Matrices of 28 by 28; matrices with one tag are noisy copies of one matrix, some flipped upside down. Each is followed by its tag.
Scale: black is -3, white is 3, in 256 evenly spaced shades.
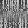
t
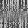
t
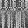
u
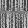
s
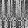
u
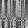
u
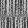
s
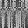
u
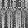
u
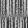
s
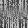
t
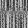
s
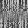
t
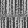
s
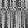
u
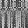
u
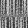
s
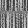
s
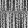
s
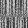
s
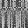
u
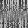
t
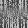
t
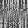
t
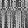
u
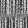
s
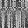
u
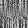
t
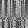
u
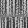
s
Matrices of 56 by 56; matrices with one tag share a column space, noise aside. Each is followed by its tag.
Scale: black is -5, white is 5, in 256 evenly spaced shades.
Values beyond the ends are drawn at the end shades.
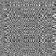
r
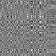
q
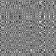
q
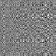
r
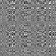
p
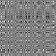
q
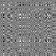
r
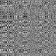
q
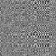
p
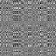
p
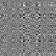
r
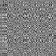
r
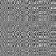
p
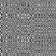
r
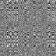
p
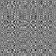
q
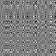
q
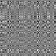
q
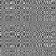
p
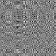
q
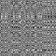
q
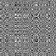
r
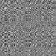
p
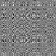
r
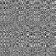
p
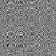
p
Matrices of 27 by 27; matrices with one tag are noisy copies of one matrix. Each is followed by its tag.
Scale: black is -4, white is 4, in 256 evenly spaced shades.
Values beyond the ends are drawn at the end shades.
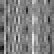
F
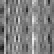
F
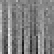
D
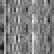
F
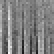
D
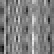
F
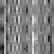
F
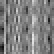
F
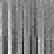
D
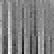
D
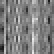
F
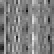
F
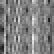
F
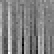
D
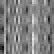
F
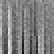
D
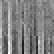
D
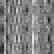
F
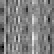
F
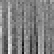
D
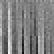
D
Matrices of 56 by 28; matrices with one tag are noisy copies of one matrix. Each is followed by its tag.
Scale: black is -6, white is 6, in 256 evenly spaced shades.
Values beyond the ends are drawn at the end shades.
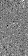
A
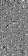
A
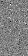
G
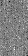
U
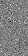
G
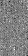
U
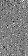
A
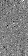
A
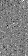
A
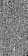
U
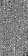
U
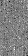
U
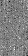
U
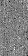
U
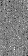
U
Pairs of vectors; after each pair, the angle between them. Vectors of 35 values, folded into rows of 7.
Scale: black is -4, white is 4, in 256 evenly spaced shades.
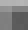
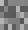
orthogonal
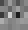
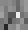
partly opposed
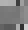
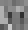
orthogonal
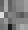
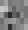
partly aligned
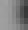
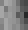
nearly parallel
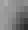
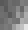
nearly opposite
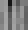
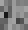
orthogonal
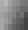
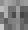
partly aligned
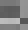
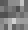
partly aligned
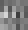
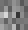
nearly parallel
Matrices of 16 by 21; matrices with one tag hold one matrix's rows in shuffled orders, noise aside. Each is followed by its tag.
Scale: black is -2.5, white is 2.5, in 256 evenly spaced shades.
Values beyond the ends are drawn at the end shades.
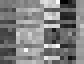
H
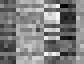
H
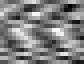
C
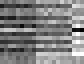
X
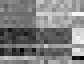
X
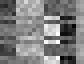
H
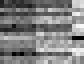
X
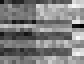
X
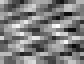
C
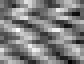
C
